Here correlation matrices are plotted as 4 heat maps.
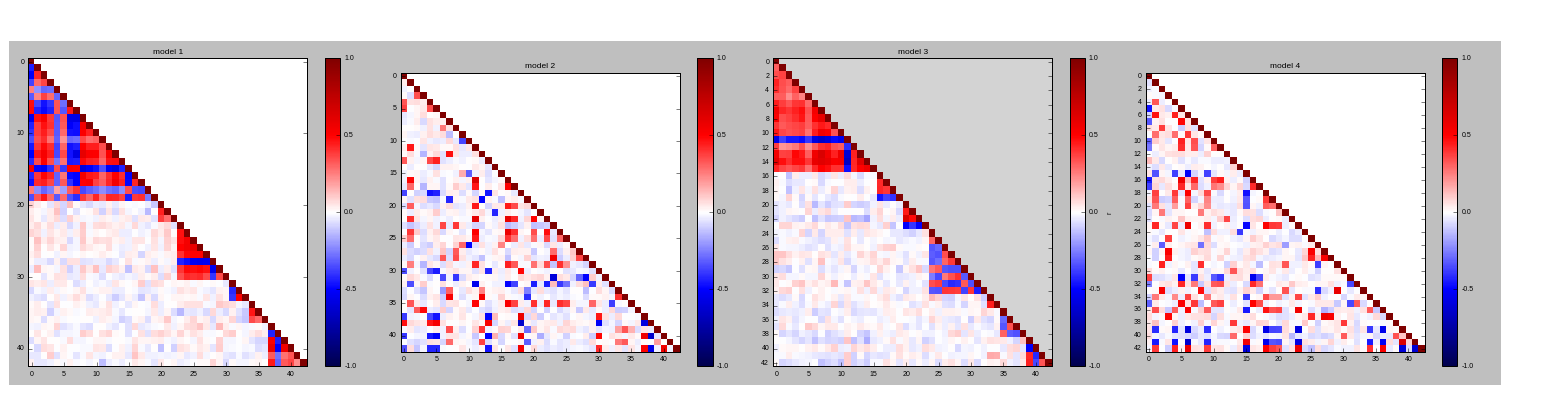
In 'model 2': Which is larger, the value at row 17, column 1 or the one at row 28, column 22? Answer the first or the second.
the first
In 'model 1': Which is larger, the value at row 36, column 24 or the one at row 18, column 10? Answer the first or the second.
the first
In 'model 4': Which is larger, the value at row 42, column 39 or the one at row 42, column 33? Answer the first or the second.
the second
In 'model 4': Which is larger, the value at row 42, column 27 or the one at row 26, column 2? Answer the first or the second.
the first
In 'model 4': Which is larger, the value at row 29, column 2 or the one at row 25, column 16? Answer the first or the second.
the first
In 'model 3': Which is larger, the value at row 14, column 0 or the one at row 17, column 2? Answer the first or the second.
the first
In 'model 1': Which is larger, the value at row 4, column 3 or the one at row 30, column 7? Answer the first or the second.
the second
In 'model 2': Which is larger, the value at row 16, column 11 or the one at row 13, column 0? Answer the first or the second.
the first
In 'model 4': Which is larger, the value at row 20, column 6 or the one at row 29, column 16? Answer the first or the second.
the first
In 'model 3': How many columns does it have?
43
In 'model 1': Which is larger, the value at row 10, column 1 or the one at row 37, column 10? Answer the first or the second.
the first
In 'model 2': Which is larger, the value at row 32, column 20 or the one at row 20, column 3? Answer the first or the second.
the second
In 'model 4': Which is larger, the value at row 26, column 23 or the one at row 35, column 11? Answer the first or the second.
the second
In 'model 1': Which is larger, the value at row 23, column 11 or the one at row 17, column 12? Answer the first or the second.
the second
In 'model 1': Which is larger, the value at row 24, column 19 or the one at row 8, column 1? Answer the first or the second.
the second
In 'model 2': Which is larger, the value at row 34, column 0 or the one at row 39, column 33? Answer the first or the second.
the second
